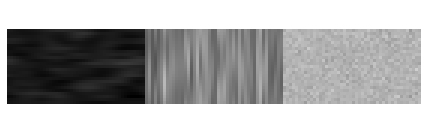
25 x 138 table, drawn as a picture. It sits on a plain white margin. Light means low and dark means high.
The table splits into one row of 3 panels. Panel 1,1: very high, streaked across, faint in contrast. Panel 1,2: middling, streaked downward. Panel 1,3: low, fine-grained, faint in contrast.
